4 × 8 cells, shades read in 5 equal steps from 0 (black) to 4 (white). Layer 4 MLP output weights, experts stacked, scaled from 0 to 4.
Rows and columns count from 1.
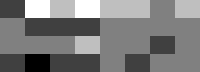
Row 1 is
1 4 3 4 3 3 2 3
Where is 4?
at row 1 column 2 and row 1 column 4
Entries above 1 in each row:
7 5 7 3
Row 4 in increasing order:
0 1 1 1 1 2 2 2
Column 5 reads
3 2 2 2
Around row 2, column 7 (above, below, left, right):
2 1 2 2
